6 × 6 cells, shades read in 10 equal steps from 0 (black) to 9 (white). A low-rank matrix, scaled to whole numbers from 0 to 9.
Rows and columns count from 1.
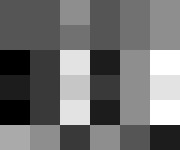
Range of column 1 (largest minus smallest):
6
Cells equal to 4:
3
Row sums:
23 22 25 25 25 22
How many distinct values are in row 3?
6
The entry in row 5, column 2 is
2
